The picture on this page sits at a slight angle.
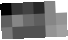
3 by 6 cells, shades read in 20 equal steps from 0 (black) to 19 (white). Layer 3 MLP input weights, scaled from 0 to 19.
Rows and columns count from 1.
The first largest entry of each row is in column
6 6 6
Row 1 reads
0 4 5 3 10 19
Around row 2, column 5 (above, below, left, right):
10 11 7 11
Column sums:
16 20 19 16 31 42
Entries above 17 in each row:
1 0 0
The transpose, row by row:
0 7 9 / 4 10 6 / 5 8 6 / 3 7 6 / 10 10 11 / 19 11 12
